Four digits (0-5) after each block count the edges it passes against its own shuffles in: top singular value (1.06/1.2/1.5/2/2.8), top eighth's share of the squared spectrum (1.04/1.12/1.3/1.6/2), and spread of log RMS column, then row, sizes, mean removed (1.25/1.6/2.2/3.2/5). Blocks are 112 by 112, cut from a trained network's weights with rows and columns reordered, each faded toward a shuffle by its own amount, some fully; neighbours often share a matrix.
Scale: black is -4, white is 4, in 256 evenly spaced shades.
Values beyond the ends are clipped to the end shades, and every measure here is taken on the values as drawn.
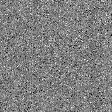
1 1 0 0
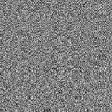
4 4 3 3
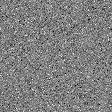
0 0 0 0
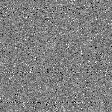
3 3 1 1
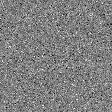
2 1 0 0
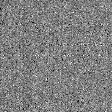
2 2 0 2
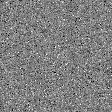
0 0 0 0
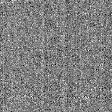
2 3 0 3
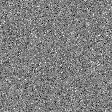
0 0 0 0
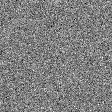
0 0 0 0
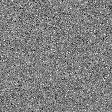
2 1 0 0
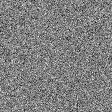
0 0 0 0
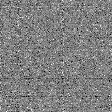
2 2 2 1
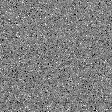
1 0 0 0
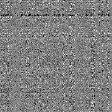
3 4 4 2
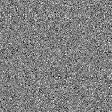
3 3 1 1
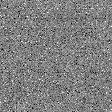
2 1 1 0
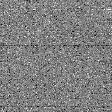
2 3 2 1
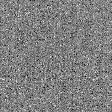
2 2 0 1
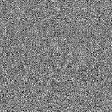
4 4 2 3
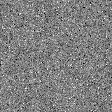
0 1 0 0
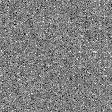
1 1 0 1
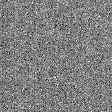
1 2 0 1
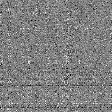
3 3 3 2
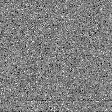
1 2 1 0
